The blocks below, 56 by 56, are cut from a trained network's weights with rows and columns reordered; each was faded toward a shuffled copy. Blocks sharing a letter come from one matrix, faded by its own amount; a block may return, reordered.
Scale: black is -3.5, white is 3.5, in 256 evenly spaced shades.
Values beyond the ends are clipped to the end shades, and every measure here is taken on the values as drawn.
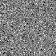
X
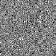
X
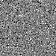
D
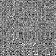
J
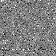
D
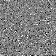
D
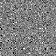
X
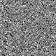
D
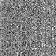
J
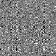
X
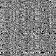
J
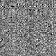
J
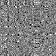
X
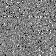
D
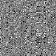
X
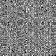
J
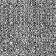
J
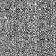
J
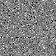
D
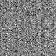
J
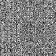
J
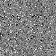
D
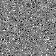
D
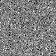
D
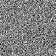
D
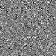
X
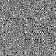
X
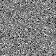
D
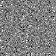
X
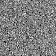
D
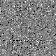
D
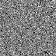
D
